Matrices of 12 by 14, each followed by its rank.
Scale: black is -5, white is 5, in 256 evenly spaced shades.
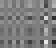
one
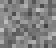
full rank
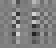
one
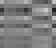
one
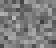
full rank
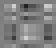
one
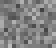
full rank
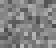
full rank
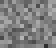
full rank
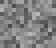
full rank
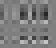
one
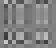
one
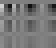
one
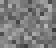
full rank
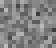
full rank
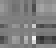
one
